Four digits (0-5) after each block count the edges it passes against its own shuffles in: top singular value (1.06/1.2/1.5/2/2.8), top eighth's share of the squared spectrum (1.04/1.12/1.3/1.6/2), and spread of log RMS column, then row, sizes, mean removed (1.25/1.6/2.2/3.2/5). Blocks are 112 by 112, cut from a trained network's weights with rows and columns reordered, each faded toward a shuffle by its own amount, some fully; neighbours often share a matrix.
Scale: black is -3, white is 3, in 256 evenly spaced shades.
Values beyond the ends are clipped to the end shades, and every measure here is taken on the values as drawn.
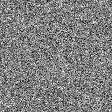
2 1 0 0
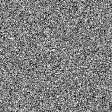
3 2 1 0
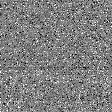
2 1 1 0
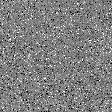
0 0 0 0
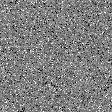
0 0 0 0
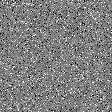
0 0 0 0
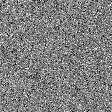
0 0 0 0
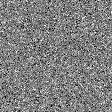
0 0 0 0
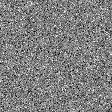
1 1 0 0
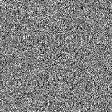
3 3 2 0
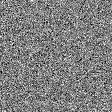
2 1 0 0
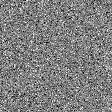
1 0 0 0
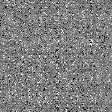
2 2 2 0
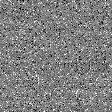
1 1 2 0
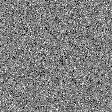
1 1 0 0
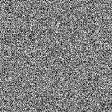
4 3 1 1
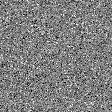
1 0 0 0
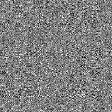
3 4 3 3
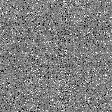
1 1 1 0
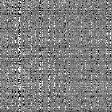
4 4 4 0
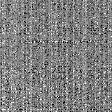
4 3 1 3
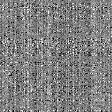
4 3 1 3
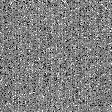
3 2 0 1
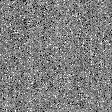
2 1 0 0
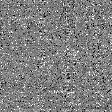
2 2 2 0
